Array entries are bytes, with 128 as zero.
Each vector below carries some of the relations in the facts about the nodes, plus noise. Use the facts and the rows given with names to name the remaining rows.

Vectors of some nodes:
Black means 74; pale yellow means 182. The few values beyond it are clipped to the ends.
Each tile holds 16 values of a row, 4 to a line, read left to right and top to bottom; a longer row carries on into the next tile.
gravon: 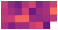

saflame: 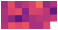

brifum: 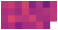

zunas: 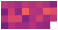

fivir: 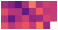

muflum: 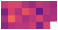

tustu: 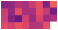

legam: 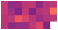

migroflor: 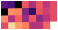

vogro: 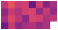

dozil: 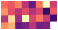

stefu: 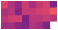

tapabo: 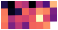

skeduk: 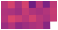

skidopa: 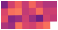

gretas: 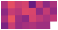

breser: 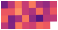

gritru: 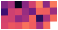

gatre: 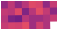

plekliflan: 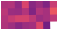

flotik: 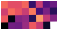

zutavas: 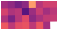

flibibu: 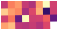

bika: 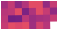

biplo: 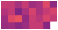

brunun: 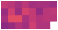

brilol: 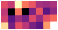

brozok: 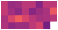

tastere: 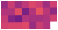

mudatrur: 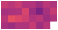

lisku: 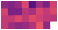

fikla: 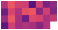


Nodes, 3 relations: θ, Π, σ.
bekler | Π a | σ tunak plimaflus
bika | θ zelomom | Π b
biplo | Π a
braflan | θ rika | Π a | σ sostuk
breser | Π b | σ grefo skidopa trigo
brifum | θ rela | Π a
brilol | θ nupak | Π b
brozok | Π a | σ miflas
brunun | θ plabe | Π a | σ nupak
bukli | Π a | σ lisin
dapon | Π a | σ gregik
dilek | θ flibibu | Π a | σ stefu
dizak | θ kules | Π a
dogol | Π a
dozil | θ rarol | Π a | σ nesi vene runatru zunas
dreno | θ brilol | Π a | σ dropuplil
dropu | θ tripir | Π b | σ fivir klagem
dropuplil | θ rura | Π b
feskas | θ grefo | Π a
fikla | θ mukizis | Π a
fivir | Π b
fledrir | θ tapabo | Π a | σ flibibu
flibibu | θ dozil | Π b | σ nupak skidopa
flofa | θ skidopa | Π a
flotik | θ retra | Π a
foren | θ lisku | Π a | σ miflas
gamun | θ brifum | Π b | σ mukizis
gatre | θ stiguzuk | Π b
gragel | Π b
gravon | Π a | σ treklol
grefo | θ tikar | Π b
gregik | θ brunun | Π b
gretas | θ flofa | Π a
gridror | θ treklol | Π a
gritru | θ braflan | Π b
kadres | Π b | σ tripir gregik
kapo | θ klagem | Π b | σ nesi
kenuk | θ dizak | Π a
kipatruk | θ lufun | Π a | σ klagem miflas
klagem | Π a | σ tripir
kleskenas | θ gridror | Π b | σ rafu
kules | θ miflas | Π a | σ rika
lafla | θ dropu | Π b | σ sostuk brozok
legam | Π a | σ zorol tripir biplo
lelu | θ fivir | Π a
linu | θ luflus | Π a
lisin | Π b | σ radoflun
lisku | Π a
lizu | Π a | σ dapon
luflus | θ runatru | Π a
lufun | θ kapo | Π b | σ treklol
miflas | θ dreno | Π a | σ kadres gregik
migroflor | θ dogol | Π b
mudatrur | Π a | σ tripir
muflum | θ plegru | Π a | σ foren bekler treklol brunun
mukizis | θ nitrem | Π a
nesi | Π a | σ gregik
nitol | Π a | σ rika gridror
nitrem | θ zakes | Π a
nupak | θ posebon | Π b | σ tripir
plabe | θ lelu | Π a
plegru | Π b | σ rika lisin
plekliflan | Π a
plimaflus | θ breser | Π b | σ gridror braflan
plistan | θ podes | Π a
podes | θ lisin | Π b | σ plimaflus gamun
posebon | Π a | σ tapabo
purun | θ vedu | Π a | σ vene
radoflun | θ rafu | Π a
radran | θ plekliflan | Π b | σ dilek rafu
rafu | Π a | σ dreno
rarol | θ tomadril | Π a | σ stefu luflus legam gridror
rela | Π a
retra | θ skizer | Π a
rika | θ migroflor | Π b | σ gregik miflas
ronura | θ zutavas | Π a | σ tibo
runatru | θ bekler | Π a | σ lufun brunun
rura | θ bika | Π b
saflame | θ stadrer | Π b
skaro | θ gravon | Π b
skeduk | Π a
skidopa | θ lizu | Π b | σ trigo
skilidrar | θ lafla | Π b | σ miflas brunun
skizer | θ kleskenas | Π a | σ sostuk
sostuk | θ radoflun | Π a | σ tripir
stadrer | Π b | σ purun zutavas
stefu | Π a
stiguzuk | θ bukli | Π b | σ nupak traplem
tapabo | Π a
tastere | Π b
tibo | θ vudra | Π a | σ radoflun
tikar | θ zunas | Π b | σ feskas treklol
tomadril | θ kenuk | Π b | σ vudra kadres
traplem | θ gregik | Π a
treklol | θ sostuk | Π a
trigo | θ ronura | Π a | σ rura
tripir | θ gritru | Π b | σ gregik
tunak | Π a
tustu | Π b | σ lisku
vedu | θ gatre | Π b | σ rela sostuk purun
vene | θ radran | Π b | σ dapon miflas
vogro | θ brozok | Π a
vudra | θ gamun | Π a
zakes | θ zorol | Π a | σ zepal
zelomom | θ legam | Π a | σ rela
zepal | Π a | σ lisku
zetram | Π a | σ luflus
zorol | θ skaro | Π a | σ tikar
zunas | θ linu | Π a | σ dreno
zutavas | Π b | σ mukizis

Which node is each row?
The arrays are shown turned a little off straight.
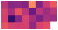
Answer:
plegru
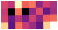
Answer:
nupak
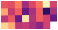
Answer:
tomadril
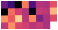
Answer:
dogol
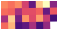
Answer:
dilek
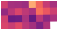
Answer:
radran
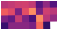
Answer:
gridror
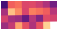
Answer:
grefo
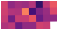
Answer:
bukli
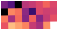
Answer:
rika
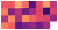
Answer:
kenuk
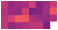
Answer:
lizu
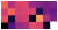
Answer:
skizer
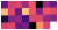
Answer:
radoflun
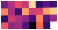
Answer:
rafu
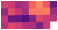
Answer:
dropuplil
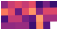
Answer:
treklol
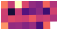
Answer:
kules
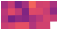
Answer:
gregik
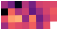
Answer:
braflan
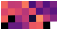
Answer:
retra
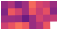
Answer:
tikar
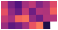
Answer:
bekler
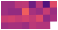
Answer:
zakes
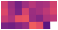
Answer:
runatru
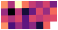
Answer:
dreno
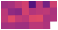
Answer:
zepal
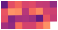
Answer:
rura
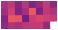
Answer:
mukizis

